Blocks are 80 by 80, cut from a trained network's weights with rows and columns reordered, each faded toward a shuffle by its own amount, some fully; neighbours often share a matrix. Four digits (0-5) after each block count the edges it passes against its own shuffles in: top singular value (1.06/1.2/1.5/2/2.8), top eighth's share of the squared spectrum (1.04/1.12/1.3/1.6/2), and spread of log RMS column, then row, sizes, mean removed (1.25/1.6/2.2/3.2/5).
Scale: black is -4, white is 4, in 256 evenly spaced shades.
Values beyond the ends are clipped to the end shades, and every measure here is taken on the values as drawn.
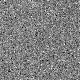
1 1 0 0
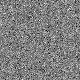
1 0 0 0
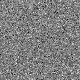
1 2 0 1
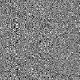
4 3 3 1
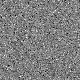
0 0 0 0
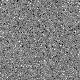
0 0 0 0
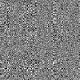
4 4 3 2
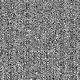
3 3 0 2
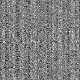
4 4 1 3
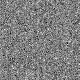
1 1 0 0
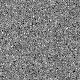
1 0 0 0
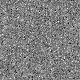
1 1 0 0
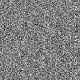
3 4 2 1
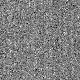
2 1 0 0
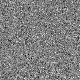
1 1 0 1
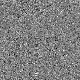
2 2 0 1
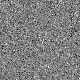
0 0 0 0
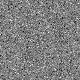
0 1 0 0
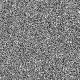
1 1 0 0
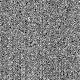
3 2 0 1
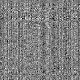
4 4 1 3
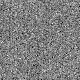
1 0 0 0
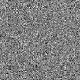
3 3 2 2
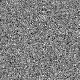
2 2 1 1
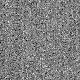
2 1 0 0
